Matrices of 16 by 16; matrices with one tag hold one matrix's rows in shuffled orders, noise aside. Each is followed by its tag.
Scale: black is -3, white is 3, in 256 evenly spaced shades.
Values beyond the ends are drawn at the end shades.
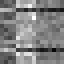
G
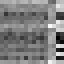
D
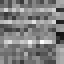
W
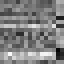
W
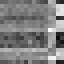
D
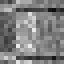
G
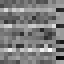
W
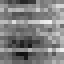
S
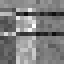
G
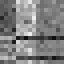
G
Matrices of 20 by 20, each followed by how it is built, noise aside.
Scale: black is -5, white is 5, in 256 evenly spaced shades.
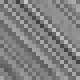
Toeplitz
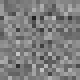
low rank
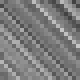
Toeplitz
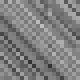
Toeplitz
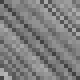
Toeplitz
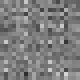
low rank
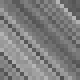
Toeplitz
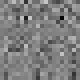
low rank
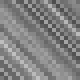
Toeplitz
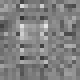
low rank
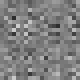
low rank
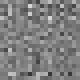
low rank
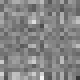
low rank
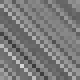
Toeplitz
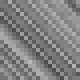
Toeplitz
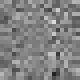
low rank
